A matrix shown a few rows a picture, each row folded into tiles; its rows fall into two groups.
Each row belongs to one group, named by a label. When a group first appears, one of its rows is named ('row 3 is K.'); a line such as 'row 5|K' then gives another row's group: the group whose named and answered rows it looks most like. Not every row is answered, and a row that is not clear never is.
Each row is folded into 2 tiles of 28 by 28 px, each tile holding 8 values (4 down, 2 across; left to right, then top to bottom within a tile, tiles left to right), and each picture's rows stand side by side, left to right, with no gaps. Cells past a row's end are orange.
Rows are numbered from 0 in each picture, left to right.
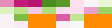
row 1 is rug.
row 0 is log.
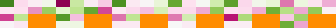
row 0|rug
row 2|rug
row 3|rug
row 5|log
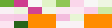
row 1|rug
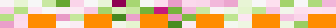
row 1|rug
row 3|log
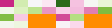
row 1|rug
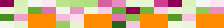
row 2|log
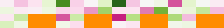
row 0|log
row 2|rug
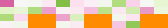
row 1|rug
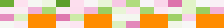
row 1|rug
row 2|log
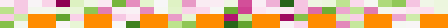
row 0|log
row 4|log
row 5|rug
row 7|rug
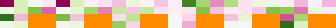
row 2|log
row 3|log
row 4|rug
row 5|log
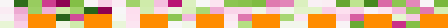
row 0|log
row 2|log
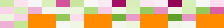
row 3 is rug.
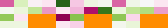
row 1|rug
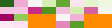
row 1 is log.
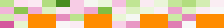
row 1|rug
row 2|log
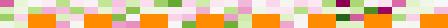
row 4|log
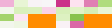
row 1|log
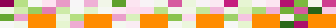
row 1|log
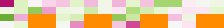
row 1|log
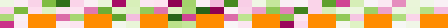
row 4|rug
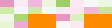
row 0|log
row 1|rug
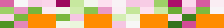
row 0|log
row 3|log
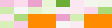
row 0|log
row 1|rug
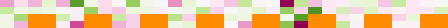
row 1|log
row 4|log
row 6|log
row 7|rug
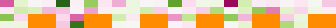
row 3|rug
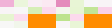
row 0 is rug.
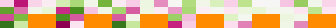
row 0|log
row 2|log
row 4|log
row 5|log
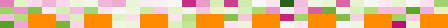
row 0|log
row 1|log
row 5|rug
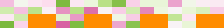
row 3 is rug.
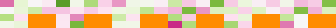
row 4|log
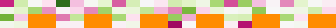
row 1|rug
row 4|log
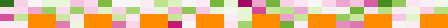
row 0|rug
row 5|log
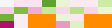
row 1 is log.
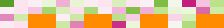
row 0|rug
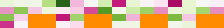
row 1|rug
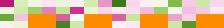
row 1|log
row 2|rug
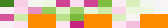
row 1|log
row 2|log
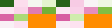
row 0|rug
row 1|rug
